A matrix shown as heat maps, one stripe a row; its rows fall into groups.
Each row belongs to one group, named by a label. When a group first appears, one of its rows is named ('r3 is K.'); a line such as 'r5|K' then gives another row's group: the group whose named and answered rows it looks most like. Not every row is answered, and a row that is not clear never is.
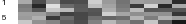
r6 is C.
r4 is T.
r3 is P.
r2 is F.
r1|C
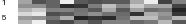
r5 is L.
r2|T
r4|C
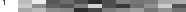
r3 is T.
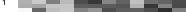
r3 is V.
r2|P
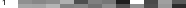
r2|P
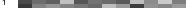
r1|L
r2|F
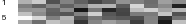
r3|L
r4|C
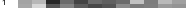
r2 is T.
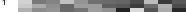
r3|P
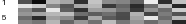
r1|F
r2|C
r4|P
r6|P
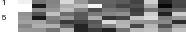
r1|V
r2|V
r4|F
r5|L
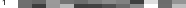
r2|L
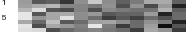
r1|C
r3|T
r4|V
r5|V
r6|C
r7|V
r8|C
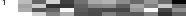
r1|C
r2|T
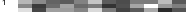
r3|V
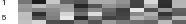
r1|F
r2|F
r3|P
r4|V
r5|L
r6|T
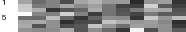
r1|C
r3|C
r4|V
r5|F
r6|T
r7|C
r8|P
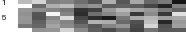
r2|V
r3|T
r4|F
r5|L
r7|F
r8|V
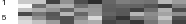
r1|T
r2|V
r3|C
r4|L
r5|C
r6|C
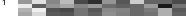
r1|P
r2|V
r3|T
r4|T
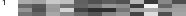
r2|F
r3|L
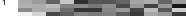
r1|L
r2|P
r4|C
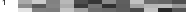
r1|P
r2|L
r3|V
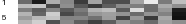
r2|T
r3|P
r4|C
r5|P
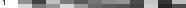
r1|F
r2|V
